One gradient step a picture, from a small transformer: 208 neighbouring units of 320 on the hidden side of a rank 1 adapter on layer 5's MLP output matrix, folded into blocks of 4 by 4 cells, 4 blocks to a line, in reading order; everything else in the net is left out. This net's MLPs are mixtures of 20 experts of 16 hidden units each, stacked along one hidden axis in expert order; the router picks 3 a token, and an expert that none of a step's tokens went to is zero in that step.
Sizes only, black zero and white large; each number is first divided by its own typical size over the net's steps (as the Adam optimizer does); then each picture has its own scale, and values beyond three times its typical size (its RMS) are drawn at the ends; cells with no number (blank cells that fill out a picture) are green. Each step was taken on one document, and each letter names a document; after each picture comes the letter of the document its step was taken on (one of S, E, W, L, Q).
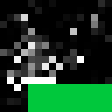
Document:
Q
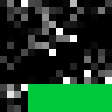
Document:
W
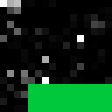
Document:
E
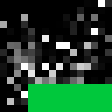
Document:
Q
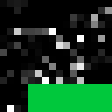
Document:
E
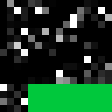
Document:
W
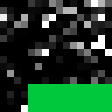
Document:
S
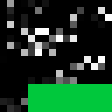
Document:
W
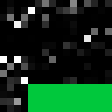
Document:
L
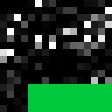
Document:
S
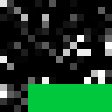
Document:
W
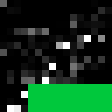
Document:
E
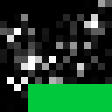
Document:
Q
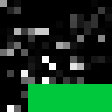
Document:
E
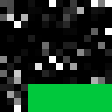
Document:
L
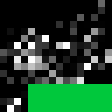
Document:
Q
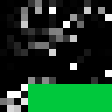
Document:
W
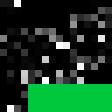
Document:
E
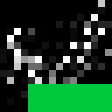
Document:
Q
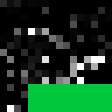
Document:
E
